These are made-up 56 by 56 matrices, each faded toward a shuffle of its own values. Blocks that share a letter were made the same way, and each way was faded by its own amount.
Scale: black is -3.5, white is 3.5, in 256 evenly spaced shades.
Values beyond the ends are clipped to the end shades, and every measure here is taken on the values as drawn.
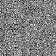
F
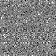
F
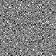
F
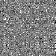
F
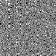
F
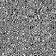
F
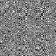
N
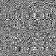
N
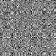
N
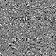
F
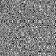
N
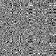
N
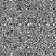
N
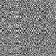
N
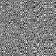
N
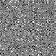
F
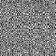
N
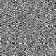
N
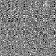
N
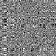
N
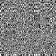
N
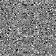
F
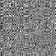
N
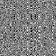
N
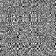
N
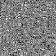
F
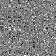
F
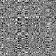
N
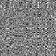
N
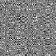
N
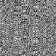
N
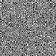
F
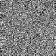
F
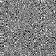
F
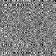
N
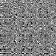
N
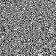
F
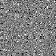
F
